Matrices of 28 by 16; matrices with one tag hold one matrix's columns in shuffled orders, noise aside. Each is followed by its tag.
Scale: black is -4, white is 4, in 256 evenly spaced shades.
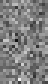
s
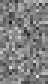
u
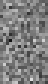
s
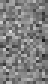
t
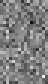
u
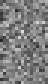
t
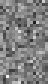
u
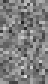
u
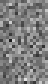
s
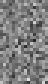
s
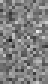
t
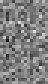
t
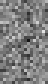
t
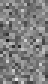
s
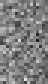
s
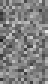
t
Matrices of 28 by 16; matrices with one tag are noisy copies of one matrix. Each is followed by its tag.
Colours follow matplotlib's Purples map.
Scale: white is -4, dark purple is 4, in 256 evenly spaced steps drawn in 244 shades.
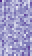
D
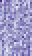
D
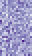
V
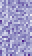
V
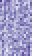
D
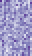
D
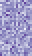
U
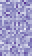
U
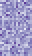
U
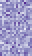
U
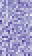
V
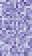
U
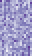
D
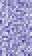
V
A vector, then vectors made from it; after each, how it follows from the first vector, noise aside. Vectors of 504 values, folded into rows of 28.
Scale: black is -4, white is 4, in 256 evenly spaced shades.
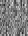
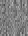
shrunk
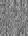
shrunk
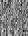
reversed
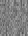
shrunk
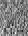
wrapped around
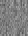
shrunk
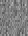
shrunk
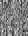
reversed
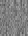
shrunk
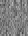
shrunk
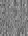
shrunk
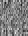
reversed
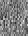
wrapped around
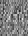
wrapped around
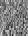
wrapped around
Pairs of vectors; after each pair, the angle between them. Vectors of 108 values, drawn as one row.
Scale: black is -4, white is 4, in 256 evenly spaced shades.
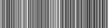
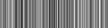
partly opposed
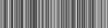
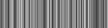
partly opposed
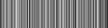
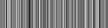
partly aligned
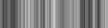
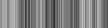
nearly opposite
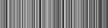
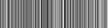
nearly opposite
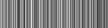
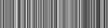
partly aligned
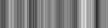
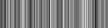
partly aligned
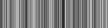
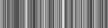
nearly opposite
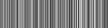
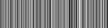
partly aligned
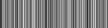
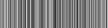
partly opposed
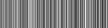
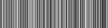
nearly parallel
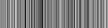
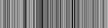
partly aligned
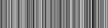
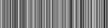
nearly opposite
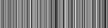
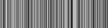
partly aligned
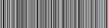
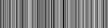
partly aligned
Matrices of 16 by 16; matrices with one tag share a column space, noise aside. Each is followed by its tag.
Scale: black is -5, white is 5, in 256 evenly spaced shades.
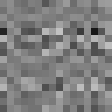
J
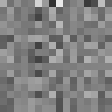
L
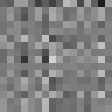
L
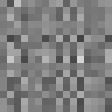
L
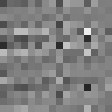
J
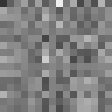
L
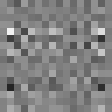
J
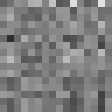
L
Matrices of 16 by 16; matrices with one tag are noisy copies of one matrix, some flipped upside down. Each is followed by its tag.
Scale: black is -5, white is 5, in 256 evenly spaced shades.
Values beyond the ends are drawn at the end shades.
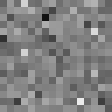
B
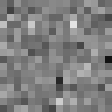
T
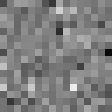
T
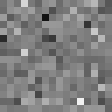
B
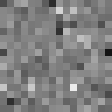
T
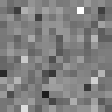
B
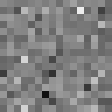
B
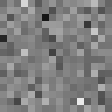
B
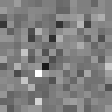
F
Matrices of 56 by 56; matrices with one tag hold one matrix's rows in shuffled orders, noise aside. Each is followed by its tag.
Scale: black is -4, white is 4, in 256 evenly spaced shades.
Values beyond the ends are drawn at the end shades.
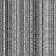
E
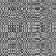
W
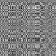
W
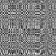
W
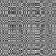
W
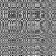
W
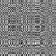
W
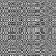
W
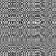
W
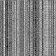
E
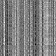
E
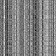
E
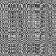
W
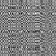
W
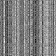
E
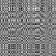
W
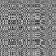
W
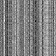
E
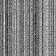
E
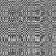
W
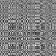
W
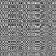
W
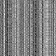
E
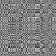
W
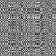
W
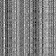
E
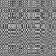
W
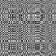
W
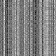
E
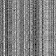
E
